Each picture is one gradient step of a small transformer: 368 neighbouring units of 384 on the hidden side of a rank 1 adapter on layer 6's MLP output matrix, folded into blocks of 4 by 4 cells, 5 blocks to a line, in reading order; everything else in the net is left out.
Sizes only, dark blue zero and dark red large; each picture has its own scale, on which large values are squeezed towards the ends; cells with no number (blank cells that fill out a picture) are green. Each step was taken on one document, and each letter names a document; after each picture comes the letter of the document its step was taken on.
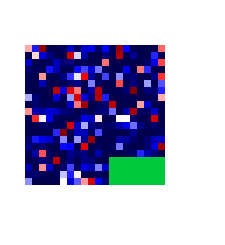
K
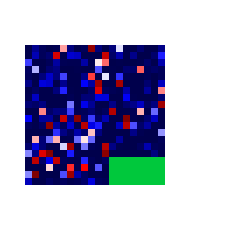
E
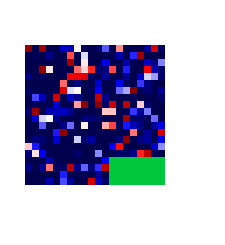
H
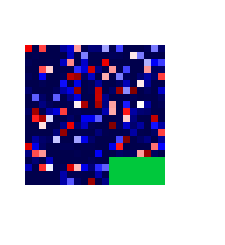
H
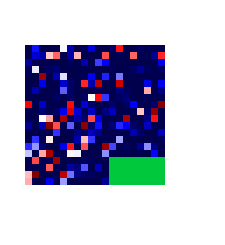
E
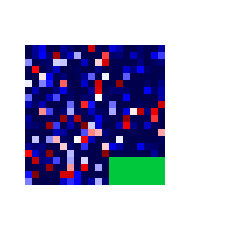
E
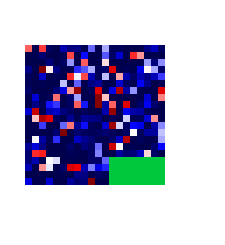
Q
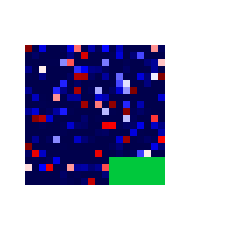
H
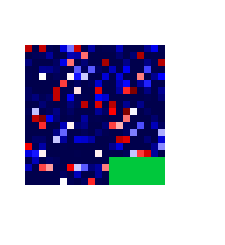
H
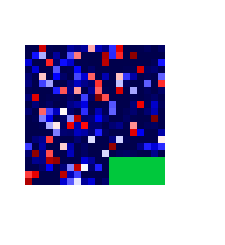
K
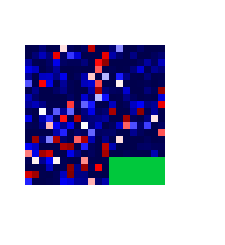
E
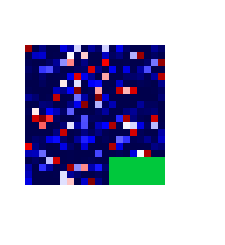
K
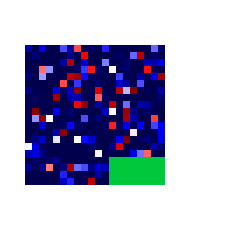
H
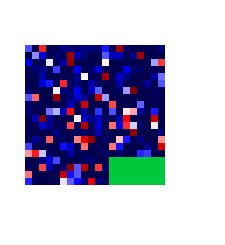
K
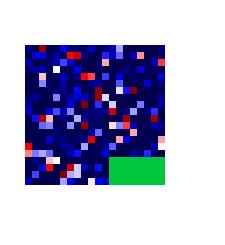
K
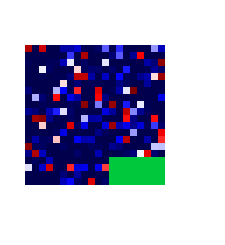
H
